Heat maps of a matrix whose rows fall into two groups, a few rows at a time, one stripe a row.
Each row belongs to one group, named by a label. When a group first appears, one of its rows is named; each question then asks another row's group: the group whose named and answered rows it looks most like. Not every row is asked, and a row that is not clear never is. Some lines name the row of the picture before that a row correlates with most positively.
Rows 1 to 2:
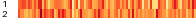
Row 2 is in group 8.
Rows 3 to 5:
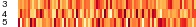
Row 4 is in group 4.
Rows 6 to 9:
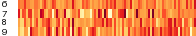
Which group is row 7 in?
4
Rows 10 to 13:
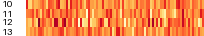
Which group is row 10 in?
8
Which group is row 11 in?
8
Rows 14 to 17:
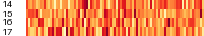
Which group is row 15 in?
8
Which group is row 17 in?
8
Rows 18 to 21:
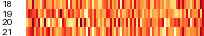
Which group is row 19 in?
8
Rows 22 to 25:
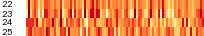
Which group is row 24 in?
8
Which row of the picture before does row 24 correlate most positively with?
19
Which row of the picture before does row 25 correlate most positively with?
21
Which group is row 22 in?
4
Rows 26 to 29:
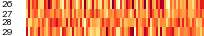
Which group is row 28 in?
8
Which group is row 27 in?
4
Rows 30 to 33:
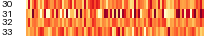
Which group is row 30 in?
4
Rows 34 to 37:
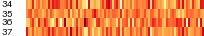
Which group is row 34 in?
8
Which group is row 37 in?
8
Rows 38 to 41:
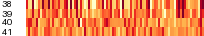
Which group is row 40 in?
8
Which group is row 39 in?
8
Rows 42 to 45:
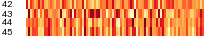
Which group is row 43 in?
4
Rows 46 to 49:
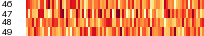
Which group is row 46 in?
8
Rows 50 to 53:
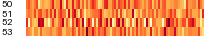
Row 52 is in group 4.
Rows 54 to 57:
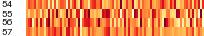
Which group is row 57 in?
8
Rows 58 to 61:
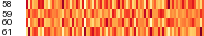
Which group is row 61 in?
4
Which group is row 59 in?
4
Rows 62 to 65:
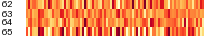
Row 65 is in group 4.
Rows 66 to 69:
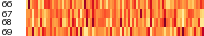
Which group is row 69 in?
8
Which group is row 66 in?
4
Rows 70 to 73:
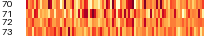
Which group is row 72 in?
4
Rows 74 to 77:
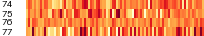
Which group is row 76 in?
4
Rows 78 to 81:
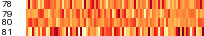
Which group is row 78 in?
4
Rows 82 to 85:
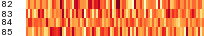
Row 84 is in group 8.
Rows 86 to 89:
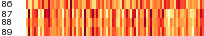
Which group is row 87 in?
4
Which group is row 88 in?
4
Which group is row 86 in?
8
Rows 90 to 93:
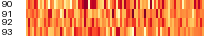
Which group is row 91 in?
4
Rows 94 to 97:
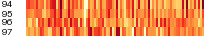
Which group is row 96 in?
8
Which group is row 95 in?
8
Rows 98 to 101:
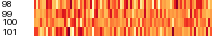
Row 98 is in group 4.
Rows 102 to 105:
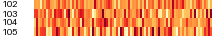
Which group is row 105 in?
4
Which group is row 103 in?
8
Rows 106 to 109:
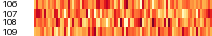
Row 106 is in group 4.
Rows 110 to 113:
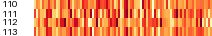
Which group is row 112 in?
8
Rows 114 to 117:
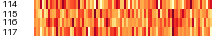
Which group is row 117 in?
8
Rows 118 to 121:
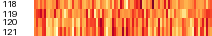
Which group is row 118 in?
4
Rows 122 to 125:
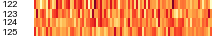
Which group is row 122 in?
8
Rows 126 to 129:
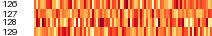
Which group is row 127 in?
4
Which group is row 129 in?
8
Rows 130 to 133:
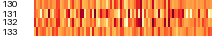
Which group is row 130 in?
4
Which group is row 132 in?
4
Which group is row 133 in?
4
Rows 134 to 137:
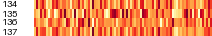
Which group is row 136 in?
8
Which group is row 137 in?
4
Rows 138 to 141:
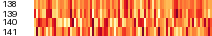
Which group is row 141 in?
4
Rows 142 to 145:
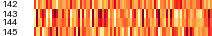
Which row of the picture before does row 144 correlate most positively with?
141
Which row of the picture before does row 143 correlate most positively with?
141
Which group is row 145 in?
8
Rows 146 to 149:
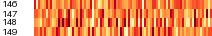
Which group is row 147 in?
8
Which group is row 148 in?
8
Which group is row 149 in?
4
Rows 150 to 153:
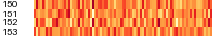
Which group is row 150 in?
4
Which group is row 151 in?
8
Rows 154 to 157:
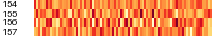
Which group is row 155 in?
4
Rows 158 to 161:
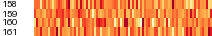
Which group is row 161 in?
8
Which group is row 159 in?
8
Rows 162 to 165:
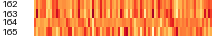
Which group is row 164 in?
8
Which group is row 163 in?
4
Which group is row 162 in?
4
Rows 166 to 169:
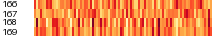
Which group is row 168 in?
4
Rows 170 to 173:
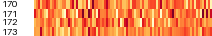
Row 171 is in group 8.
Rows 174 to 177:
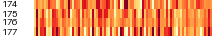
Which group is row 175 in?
4
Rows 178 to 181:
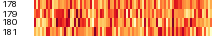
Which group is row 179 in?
8
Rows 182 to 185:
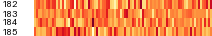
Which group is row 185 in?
8
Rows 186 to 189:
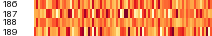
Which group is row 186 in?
4
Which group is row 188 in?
4
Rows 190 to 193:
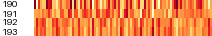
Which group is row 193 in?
4
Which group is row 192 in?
4
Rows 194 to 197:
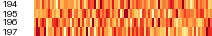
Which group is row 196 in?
4
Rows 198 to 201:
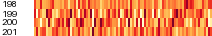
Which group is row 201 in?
4
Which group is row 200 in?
8
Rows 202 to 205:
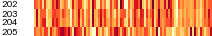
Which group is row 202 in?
4
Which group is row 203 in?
4
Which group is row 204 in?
4
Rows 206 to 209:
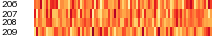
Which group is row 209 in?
4
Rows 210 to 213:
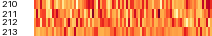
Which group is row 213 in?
8
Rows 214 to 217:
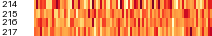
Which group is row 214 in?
4
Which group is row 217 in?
8
